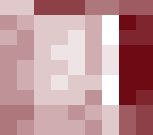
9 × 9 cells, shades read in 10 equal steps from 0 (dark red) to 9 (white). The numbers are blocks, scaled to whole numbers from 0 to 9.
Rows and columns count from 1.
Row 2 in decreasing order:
9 7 7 7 6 6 5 1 0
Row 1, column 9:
3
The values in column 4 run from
2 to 8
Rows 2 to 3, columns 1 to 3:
5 6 7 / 6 5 7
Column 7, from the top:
4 9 9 8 8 9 9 7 7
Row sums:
34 48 50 47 47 49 46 43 44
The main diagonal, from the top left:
7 6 7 8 8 7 9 3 2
